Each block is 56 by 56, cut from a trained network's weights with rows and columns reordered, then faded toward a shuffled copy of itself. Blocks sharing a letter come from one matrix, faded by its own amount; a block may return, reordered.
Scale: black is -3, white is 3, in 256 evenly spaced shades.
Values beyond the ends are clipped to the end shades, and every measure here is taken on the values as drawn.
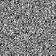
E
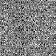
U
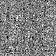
U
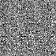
U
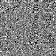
E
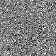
E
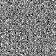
U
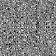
E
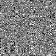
E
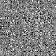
E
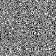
E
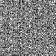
U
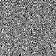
E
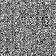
U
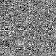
E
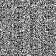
U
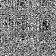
U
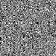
E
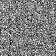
U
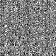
U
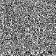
E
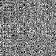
U
